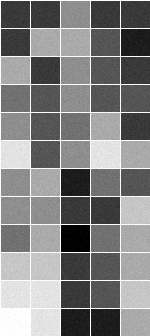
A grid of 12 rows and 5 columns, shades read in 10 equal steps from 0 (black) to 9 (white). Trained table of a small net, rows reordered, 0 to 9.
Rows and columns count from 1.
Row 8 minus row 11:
-3 -3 0 -1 0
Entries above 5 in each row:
0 2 1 0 1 3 1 1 2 3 3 3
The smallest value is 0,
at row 9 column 3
